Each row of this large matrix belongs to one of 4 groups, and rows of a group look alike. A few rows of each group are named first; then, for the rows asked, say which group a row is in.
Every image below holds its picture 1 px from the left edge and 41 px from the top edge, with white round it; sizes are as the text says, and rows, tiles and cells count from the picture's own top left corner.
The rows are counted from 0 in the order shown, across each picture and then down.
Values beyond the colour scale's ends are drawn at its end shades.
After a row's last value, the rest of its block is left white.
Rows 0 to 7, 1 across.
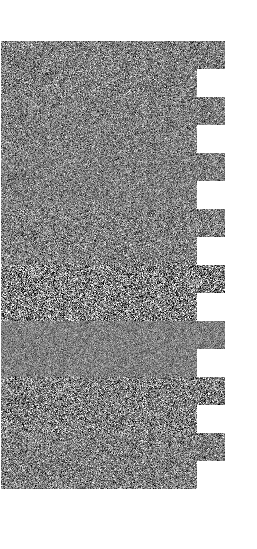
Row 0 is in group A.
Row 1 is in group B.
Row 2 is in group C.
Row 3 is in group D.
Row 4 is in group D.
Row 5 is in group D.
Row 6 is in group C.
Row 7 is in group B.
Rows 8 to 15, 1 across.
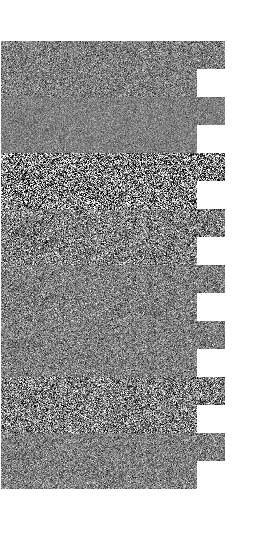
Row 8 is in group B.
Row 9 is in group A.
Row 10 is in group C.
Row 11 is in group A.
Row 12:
A
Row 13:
C
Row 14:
D
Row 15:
C
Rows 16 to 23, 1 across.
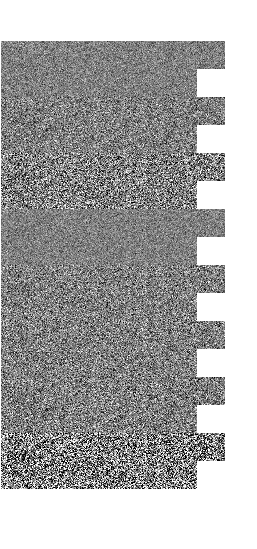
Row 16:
D
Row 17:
A
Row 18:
C
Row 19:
C
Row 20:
C
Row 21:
B
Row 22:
A
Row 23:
C
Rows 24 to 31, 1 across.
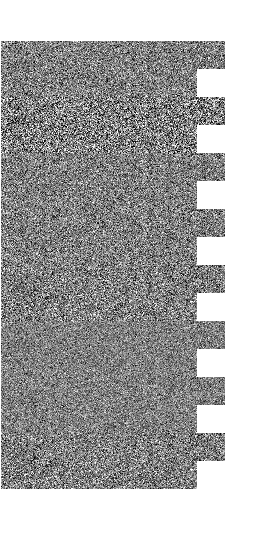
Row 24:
C
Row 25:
C
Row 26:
B
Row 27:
B
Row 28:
A
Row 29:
C
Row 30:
D
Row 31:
A
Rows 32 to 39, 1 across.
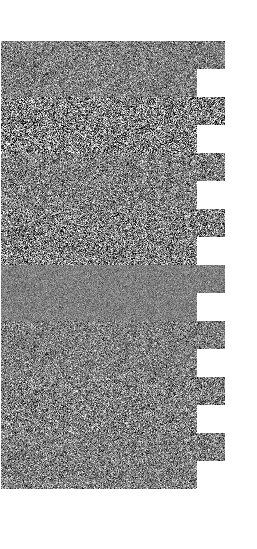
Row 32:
A
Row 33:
D
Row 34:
B
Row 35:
C
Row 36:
C
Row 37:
A
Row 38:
D
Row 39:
C
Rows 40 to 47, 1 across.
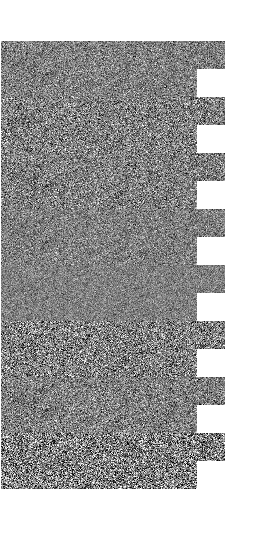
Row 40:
A
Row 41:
C
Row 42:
A
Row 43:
A
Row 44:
D
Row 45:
D
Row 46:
A
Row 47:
B
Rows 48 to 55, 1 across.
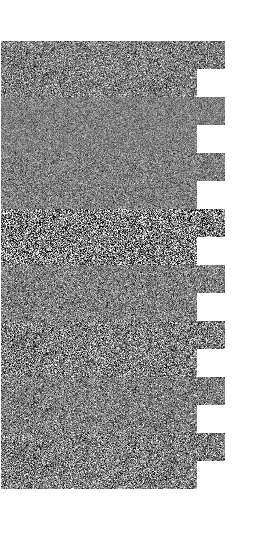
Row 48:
A
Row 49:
D
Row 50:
B
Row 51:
B
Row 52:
C
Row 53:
A
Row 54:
A
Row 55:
A
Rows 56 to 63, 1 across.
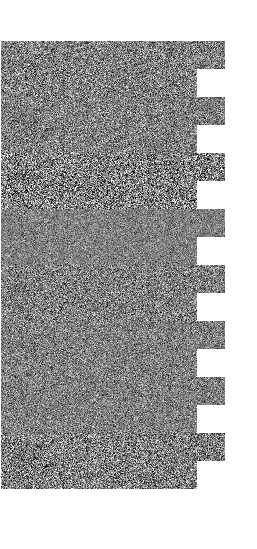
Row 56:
D
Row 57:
A
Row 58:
C
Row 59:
D
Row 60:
C
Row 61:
D
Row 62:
B
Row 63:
A
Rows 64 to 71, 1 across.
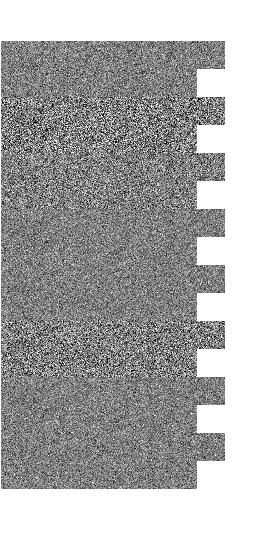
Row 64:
D
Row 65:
A
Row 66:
D
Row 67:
A
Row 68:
C
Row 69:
C
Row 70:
A
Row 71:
B
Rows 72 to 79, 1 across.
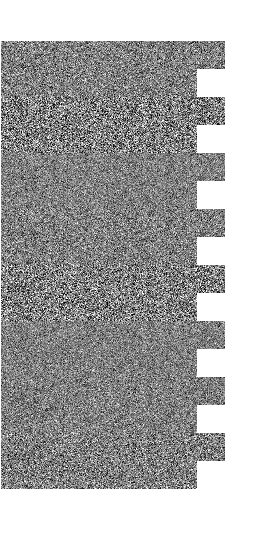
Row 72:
D
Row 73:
B
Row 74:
D
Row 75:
D
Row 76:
C
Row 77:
B
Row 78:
A
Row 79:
C
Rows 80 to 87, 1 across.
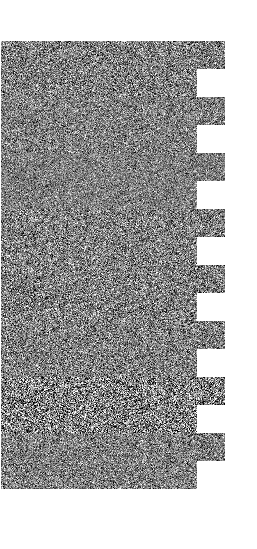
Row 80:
B
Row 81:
D
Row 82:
A
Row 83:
D
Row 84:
A
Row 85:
B
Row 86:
D
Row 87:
B
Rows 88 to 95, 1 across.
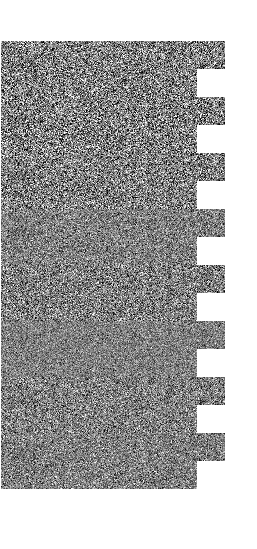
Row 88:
D
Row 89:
C
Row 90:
C
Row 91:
C
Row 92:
B
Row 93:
B
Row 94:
D
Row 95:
A
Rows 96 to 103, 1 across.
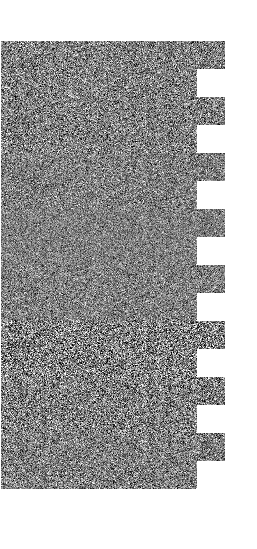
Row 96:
D
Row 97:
C
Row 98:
A
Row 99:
B
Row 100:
D
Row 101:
C
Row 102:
B
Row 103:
B
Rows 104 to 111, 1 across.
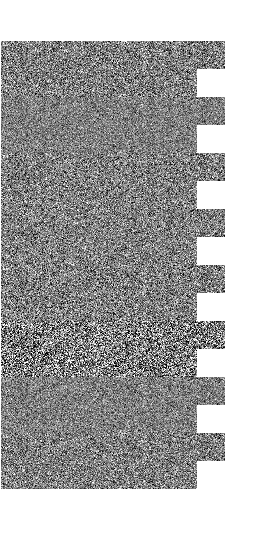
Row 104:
B
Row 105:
B
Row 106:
C
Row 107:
D
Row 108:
B
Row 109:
A
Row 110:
B
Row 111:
B
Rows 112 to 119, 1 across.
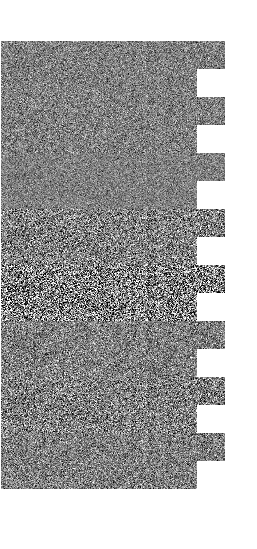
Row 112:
C
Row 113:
D
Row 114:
C
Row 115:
C
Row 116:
C
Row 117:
A
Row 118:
C
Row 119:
B
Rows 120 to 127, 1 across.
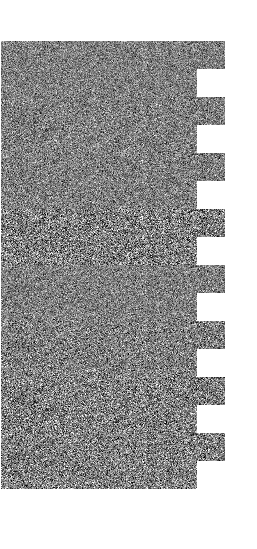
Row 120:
B
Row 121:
A
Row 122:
B
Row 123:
B
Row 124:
C
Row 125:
C
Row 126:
A
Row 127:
C
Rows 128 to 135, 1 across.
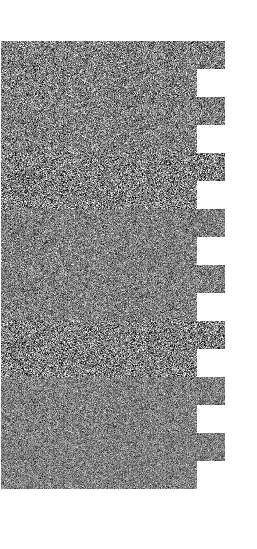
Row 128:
D
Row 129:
D
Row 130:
C
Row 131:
A
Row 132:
D
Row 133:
C
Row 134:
D
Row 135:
D
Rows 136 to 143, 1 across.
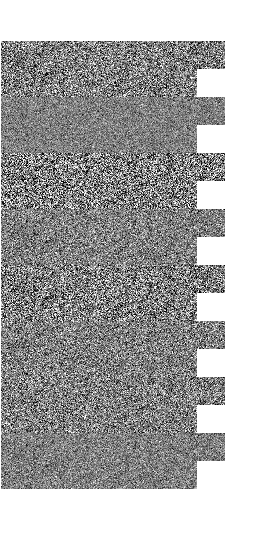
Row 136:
A
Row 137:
B
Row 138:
D
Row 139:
A
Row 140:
A
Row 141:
C
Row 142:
D
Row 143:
A
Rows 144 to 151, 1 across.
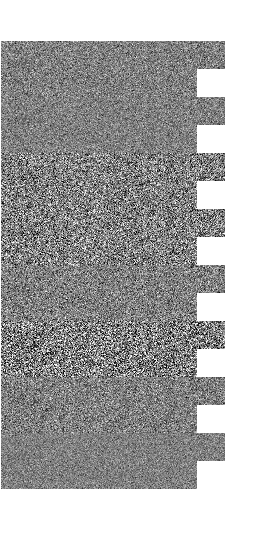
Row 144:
C
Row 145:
C
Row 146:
D
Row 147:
D
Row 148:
C
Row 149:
A
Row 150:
A
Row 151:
C
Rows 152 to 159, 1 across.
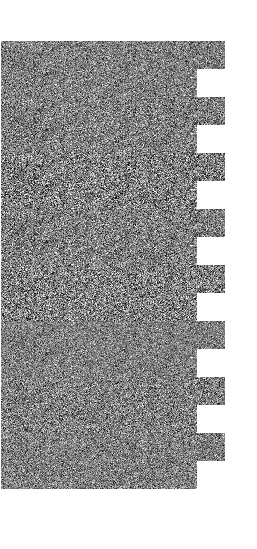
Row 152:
A
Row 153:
A
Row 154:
A
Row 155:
A
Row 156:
D
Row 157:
A
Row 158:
C
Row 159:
B
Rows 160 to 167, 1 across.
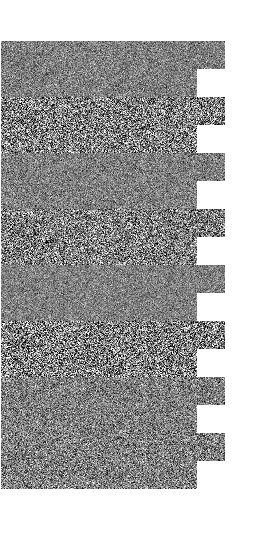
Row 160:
A
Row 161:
D
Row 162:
B
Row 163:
A
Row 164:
D
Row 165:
C
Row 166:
B
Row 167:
C
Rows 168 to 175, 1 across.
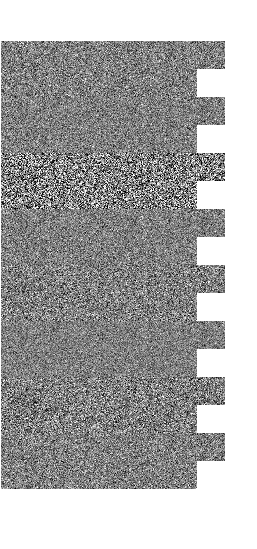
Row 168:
D
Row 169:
B
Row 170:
D
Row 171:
B
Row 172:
C
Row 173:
B
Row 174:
A
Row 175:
D
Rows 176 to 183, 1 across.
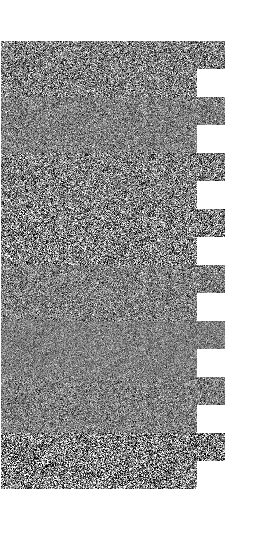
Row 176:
C
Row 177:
B
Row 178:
D
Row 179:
D
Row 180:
B
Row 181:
A
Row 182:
C
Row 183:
A
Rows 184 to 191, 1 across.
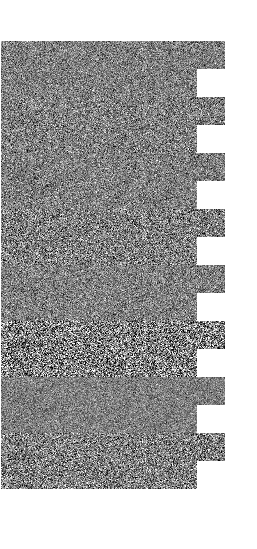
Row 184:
B
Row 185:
D
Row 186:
A
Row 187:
B
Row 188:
D
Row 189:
C
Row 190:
A
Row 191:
C
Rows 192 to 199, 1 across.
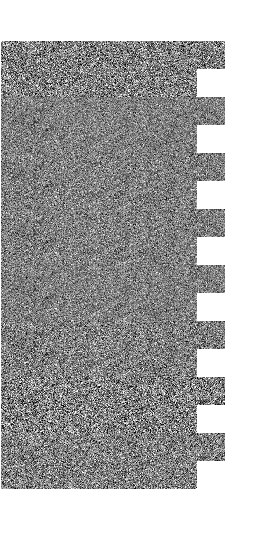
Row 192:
B
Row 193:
A
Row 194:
A
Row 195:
A
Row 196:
A
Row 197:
A
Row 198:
D
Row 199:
D
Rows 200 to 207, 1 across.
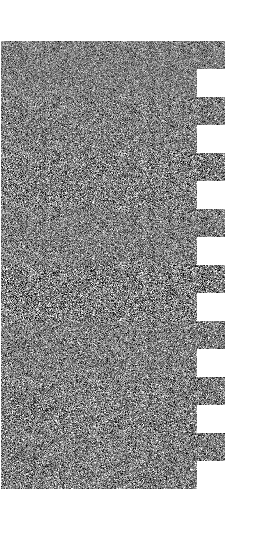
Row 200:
B
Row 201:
B
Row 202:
B
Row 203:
B
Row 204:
B
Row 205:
C
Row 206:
A
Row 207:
A
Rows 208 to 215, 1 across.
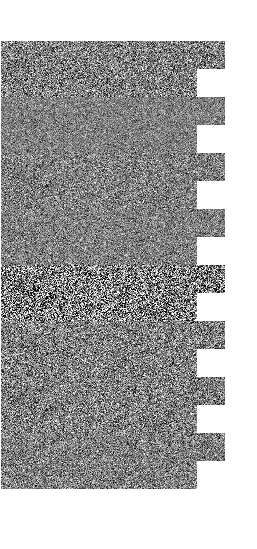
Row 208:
C
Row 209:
D
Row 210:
A
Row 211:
D
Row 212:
A
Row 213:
D
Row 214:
A
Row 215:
B
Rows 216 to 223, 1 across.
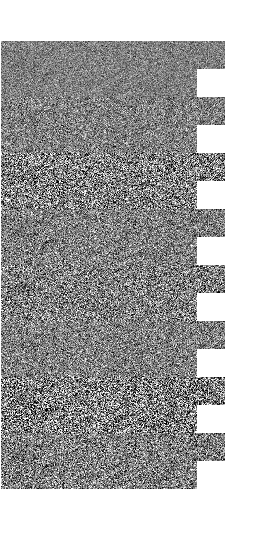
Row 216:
A
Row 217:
D
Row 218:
D
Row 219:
A
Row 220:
C
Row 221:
D
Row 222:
A
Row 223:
A
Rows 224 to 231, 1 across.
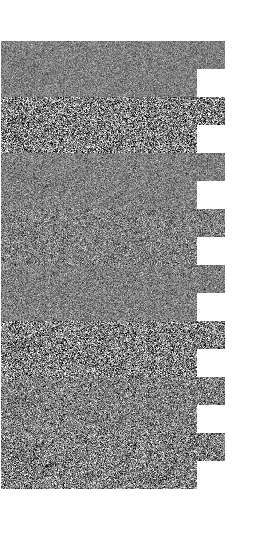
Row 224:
A
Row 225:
C
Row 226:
A
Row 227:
D
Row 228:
B
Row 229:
C
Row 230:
C
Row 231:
A
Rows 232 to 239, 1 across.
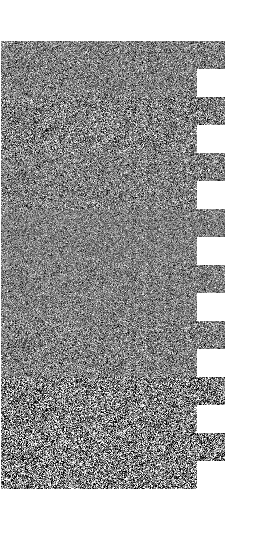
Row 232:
C
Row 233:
A
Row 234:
C
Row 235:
C
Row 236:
B
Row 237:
C
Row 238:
A
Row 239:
D
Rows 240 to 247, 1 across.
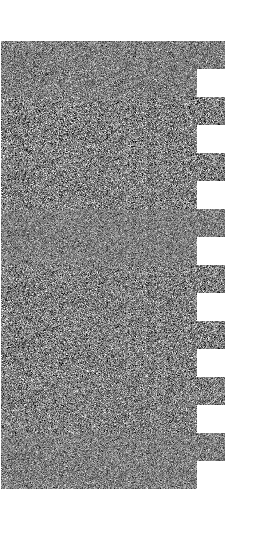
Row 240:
A
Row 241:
C
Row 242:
C
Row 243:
C
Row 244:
C
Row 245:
C
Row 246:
D
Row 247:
C
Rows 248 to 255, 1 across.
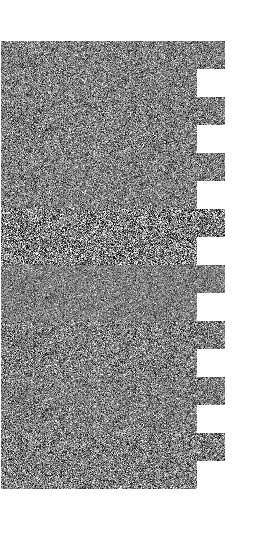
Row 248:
D
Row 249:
A
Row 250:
D
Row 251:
B
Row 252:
A
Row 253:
A
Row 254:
A
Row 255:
B
